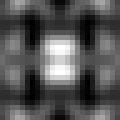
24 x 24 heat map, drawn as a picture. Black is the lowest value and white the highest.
Histogram: skewed, a long tail of high values. Seam: none. Lone odd cells: none. Mirror symmetry: left to right and top to bottom. Grain: blotchy. Slope: none. Odd rows or columns: none. Ninth with the highest average: centre. Roughest part: centre.
